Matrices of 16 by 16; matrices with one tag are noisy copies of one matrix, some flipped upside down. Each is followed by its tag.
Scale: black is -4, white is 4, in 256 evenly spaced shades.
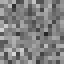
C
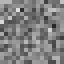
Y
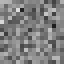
Y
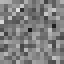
Y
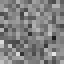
Y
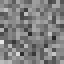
Y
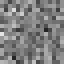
C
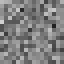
Y
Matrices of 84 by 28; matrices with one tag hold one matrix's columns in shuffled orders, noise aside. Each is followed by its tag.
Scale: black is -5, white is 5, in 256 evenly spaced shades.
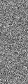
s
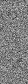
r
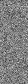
r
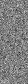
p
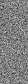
s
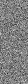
s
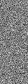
s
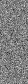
p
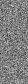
p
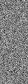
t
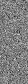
t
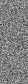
s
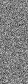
s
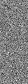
s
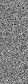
s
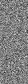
t
